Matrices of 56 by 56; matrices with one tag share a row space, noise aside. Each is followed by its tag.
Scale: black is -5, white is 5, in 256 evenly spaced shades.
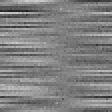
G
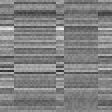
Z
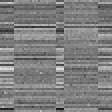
Z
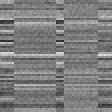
Z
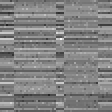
Z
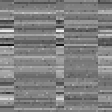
Z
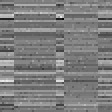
Z
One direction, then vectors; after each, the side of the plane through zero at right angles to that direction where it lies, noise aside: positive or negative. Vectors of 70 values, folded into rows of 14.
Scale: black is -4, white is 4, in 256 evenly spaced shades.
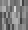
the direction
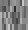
negative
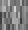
positive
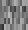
negative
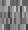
positive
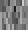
negative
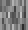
negative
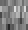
positive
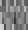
negative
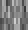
positive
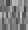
negative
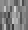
positive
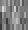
positive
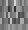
negative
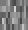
positive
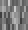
positive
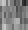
positive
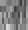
negative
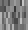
negative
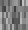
negative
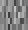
positive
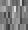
positive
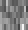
negative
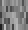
positive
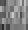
positive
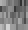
negative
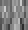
positive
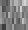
negative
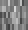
positive
